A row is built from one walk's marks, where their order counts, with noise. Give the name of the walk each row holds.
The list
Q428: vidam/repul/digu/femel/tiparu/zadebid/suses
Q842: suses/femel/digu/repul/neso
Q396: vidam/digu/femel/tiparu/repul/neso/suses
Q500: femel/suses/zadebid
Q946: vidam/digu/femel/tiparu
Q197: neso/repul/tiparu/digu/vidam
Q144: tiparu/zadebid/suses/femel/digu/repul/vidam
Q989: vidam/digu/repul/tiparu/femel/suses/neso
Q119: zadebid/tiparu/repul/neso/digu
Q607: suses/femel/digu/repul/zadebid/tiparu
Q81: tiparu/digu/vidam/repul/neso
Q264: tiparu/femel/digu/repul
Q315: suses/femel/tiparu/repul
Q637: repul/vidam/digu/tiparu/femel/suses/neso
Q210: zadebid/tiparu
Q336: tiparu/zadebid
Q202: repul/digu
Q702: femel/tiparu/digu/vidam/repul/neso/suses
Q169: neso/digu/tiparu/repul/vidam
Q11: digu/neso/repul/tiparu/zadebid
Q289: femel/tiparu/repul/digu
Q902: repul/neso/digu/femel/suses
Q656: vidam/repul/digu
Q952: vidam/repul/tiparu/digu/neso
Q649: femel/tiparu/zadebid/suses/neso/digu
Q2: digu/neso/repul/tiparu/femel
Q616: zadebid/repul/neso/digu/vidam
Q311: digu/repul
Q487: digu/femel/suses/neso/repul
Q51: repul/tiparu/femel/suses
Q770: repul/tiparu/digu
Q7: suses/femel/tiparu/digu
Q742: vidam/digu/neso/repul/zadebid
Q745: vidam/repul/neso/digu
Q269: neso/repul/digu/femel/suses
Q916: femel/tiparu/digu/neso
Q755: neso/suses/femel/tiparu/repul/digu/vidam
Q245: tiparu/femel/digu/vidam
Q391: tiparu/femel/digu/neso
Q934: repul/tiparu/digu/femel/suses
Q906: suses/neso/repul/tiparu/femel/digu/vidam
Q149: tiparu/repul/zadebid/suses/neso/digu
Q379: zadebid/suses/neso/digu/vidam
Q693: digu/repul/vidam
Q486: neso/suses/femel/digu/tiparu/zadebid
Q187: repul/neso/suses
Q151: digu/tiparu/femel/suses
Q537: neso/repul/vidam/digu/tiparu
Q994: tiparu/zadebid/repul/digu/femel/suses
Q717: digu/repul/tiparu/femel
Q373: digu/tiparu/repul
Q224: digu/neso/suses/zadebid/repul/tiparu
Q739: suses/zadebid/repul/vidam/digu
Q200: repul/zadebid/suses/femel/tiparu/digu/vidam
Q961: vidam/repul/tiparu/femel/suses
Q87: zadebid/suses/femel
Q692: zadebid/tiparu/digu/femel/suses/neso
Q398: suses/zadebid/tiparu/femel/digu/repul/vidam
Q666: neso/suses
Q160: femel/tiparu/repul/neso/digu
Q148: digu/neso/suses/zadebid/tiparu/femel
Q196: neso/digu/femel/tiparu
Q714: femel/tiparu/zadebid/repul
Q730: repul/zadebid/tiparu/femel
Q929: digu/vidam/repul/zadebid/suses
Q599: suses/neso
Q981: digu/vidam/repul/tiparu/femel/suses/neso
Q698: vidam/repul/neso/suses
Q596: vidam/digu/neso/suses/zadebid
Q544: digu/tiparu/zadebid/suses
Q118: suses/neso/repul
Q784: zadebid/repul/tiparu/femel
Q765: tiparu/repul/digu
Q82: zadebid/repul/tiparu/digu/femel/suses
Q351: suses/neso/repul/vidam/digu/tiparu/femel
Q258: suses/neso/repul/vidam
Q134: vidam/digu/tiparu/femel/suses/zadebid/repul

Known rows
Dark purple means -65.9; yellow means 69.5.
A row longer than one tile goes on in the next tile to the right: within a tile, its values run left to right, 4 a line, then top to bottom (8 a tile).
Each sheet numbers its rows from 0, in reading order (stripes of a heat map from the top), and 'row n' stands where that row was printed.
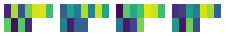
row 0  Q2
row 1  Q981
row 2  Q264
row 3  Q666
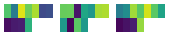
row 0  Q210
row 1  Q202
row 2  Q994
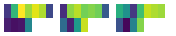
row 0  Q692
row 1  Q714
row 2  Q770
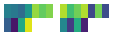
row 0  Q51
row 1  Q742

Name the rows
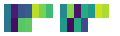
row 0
Q118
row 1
Q311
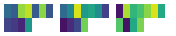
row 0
Q134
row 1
Q87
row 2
Q289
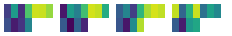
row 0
Q373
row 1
Q224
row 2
Q934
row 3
Q952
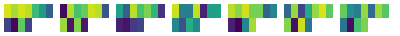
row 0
Q616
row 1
Q196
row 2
Q379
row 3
Q656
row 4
Q784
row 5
Q902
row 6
Q637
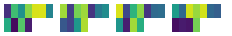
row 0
Q169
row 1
Q961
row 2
Q698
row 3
Q336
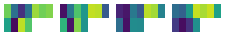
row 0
Q187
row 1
Q755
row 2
Q599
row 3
Q81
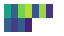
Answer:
Q596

